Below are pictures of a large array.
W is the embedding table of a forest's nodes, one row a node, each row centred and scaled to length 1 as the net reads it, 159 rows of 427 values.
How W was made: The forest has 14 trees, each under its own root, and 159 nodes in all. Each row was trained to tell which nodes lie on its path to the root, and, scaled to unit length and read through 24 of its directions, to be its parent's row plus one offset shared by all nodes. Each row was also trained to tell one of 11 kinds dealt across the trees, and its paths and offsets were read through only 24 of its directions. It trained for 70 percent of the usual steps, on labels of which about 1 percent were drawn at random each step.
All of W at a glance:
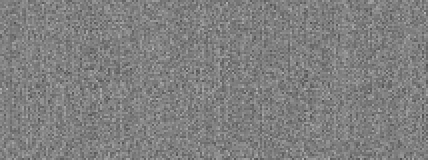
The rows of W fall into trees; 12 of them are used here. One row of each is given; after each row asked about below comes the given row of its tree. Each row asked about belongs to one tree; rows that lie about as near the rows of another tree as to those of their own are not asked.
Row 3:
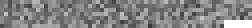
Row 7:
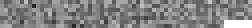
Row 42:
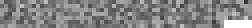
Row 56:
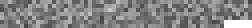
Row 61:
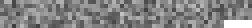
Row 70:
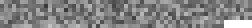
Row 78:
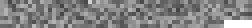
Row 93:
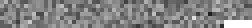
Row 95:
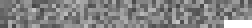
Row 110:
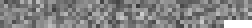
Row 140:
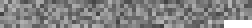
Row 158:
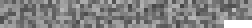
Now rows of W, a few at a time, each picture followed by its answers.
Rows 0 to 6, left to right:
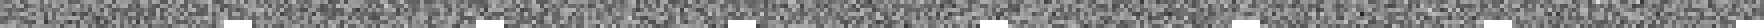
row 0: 3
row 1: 158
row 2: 93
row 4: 42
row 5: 110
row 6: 56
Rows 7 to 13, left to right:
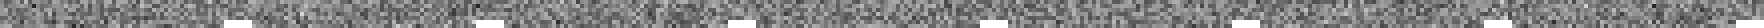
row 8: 61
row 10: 70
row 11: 158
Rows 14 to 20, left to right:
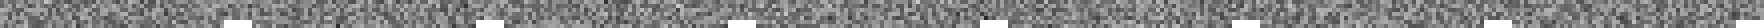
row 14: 78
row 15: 140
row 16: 70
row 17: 56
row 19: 93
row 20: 110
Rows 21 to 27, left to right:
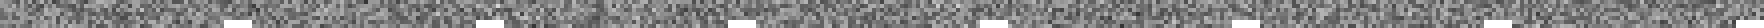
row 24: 3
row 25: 3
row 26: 7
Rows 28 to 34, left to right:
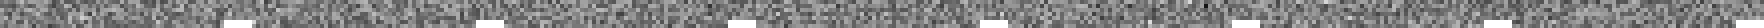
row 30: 61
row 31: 93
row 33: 61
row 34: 42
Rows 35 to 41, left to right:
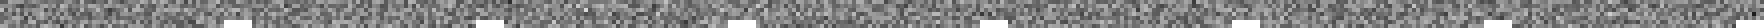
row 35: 158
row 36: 110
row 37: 110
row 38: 56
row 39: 158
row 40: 158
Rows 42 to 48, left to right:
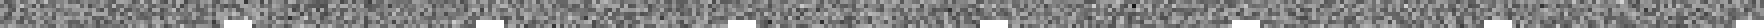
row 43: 140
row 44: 110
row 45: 56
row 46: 7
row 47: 140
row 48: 95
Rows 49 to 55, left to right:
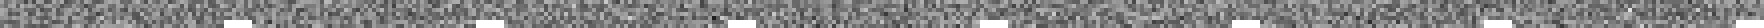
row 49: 140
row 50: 110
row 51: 56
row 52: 3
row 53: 93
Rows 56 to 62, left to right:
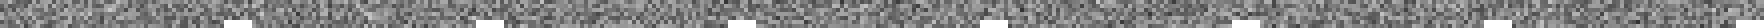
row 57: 56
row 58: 70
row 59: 140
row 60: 78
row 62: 7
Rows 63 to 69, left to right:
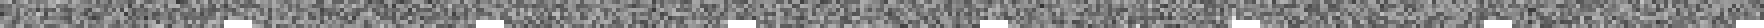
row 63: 61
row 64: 140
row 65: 110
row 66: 140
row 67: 7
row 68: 158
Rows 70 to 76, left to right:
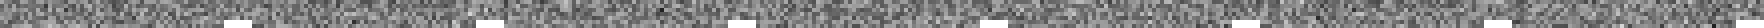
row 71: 78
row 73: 158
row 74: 70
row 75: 78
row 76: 42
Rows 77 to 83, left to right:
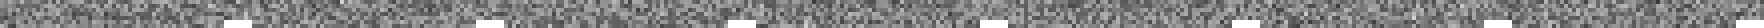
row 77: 70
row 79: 95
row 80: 78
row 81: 140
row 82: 93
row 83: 95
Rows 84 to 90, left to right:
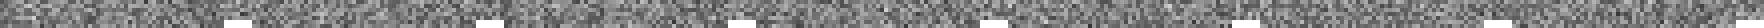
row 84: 95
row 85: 56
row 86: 95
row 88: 61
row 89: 61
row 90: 61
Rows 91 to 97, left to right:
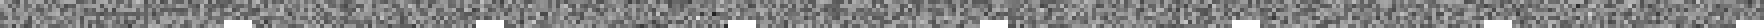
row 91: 61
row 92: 56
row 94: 158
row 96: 3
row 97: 61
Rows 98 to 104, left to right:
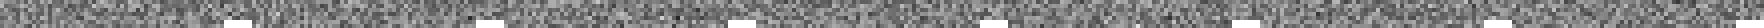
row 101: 140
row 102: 7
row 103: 140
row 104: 110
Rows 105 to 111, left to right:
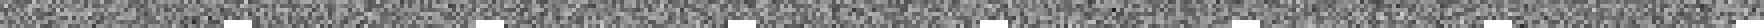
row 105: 56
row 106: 95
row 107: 93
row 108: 93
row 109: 110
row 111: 78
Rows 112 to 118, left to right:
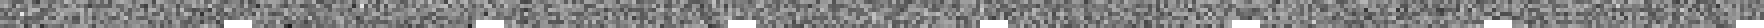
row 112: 56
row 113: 7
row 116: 3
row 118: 93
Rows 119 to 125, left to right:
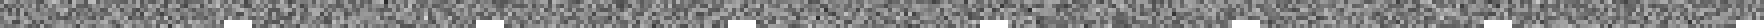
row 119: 93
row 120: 93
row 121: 95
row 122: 110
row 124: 70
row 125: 70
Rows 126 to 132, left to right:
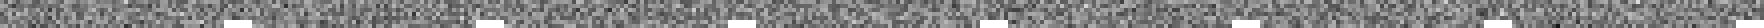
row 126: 110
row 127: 7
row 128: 110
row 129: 93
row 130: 3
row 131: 70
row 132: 56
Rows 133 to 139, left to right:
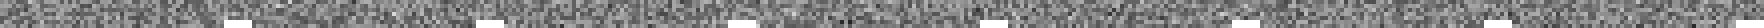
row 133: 93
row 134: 7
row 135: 110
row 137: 7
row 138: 93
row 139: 110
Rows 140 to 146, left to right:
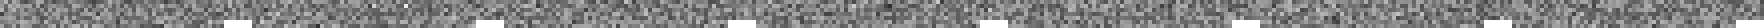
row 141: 3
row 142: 140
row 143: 140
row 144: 158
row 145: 56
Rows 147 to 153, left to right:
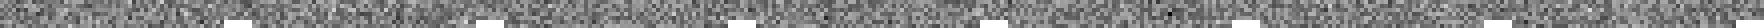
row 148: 61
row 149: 70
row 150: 7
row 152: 61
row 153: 56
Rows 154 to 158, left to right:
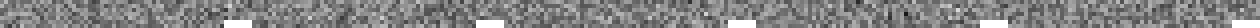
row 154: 56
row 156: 93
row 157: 7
